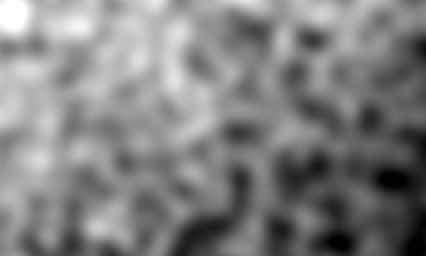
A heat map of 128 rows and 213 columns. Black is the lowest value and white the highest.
The top left is the ninth with the highest average. The ninth with the lowest average is the bottom right. Values rise toward the top left. No single row or column stands out from its neighbours.
